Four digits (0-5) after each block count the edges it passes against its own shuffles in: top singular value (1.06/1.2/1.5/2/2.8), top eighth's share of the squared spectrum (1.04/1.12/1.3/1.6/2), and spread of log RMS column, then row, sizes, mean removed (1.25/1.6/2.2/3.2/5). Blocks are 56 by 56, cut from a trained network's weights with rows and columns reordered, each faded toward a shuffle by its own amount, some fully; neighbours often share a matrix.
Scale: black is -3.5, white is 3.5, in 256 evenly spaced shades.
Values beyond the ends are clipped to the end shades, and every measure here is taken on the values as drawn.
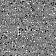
1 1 0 0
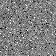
0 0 0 0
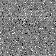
1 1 1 0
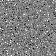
0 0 0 0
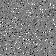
0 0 0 0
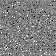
1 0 0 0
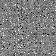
1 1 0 0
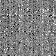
3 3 1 2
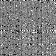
3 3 0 2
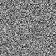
3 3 0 1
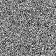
1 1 0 0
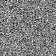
1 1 0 0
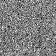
0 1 0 0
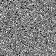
0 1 0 0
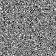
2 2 0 1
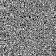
2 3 1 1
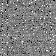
1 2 1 0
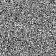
1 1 0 0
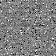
2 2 1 0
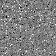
1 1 1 0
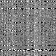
3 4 0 3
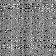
3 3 0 3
